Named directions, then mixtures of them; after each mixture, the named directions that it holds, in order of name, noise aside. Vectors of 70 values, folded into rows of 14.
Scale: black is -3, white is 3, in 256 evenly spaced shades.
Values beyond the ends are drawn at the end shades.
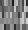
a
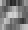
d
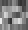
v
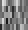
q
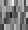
a, d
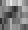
d, v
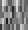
q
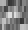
d, q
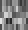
q, v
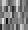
q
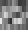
v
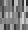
a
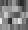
v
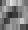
d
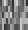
a, q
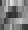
d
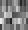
q, v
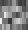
v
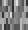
a, q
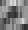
d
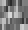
d, q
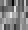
a, d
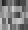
q, v
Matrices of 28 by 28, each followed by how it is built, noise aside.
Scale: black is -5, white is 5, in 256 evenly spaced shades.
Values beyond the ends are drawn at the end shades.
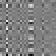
low rank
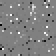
sparse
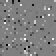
sparse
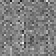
low rank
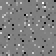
sparse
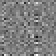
low rank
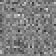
low rank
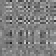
low rank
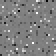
sparse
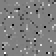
sparse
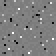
sparse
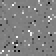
sparse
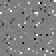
sparse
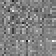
low rank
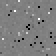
sparse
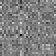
low rank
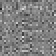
low rank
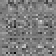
low rank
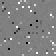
sparse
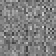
low rank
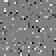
sparse
